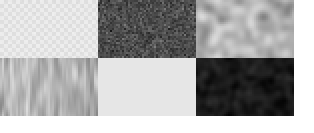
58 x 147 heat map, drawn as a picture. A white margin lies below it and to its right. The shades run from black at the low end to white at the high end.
It is made of 2 by 3 panels. Panel 1,1: very high, checkered, faint in contrast. Panel 1,2: low, fine-grained. Panel 1,3: high, blotchy. Panel 2,1: high, streaked downward. Panel 2,2: very high, flat. Panel 2,3: very low, blotchy, faint in contrast.
